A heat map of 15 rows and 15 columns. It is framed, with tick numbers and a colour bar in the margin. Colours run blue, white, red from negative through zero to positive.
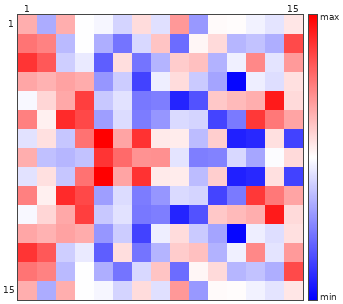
Ninth with the highest average: middle left. Mirror symmetry: top to bottom. Stripes: none. Average level on the scale: 50%.
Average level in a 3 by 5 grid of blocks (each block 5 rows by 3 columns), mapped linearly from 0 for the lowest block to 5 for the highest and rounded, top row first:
4 2 1 2 4 | 4 5 3 0 3 | 4 2 1 2 4
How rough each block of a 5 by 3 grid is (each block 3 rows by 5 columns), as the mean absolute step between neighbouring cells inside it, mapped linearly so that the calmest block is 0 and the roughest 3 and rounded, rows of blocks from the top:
020
002
103
002
020
